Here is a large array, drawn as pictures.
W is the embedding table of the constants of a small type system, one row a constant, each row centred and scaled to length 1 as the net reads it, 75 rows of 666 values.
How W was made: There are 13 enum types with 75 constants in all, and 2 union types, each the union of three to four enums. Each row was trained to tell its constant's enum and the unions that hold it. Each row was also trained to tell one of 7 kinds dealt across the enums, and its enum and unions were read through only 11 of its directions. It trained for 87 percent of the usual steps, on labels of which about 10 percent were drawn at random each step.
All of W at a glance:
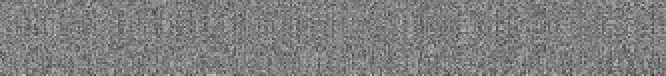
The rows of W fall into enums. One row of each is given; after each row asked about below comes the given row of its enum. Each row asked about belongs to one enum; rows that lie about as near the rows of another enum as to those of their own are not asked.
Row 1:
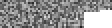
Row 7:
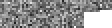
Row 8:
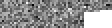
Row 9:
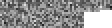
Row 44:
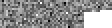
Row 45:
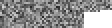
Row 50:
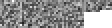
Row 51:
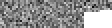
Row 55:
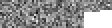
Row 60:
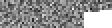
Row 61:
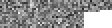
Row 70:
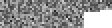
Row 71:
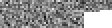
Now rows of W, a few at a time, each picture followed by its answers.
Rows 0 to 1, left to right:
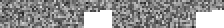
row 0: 45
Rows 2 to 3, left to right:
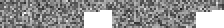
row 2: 9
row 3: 1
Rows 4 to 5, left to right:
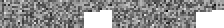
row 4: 44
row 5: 51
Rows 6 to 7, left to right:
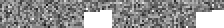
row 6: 60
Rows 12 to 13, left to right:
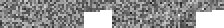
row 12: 70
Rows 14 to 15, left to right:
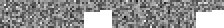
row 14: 50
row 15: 8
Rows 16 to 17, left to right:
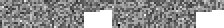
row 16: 70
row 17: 51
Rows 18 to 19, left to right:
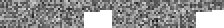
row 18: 7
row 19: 61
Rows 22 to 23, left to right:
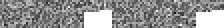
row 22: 51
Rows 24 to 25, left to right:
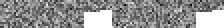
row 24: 7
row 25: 70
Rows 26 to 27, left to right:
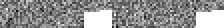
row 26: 9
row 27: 9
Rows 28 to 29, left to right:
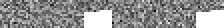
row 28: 61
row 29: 8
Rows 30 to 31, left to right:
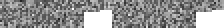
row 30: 51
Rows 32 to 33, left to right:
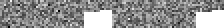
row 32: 50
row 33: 7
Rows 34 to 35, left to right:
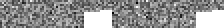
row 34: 9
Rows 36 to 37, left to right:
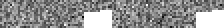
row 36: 60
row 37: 1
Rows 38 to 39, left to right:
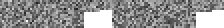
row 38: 51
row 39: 50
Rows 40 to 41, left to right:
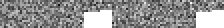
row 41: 9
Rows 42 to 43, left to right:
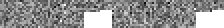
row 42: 61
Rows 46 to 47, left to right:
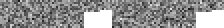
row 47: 50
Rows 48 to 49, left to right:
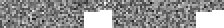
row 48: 9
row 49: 50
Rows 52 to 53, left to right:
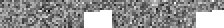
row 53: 50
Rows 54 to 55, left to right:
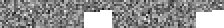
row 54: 7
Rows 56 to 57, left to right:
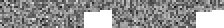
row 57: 51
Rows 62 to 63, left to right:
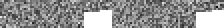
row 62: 60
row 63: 60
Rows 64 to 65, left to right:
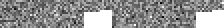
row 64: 45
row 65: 45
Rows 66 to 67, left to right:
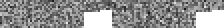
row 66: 70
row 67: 1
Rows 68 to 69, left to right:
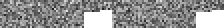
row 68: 60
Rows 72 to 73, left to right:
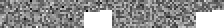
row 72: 7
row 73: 70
